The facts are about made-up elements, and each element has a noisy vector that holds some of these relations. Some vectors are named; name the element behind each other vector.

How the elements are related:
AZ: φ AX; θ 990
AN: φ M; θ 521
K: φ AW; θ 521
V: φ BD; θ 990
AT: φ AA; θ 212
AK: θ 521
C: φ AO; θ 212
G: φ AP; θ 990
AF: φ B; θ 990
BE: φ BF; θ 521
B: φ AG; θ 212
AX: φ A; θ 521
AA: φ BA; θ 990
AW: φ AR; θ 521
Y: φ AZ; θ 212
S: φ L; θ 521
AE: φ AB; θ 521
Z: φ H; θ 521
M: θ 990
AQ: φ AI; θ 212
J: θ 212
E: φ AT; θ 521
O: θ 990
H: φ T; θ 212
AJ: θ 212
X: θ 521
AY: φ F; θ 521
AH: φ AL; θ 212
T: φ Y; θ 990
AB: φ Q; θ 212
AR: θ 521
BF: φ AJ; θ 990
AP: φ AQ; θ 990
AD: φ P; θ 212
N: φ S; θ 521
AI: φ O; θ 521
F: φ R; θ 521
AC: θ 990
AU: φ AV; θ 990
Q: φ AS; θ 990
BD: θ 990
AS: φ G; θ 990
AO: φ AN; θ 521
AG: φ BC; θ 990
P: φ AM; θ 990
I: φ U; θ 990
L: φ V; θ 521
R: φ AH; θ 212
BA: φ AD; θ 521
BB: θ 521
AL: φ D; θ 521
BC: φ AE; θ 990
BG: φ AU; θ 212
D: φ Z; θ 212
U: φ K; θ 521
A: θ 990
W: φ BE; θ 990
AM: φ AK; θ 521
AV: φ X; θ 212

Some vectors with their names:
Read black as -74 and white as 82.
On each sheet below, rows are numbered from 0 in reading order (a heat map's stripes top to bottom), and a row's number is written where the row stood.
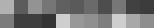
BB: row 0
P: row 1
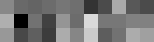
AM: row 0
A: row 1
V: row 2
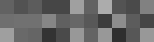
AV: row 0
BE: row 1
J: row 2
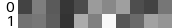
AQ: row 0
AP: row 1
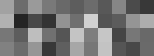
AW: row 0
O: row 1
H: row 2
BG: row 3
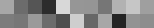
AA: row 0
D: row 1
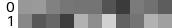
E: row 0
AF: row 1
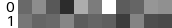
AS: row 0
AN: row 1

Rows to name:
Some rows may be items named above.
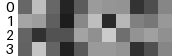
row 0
AB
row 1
AD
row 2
AU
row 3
AB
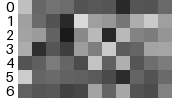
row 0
X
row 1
AA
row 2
AD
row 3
AC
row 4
R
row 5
AK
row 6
AV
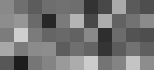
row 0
AM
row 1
AT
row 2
AE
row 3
AX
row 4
T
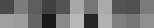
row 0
B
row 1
AD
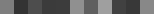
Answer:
AJ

